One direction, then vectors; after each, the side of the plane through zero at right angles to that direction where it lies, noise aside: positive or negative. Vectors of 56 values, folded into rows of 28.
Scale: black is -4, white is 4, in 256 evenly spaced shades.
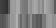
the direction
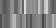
positive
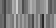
positive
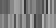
positive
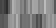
positive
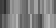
positive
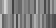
negative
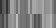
positive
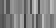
positive
